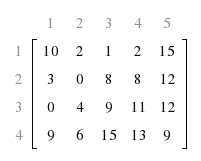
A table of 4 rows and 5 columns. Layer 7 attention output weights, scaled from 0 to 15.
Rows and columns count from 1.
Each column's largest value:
10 6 15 13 15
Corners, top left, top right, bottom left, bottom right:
10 15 9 9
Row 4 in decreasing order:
15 13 9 9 6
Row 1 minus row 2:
7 2 -7 -6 3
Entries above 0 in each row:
5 4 4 5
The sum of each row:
30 31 36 52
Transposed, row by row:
10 3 0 9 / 2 0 4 6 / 1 8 9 15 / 2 8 11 13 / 15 12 12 9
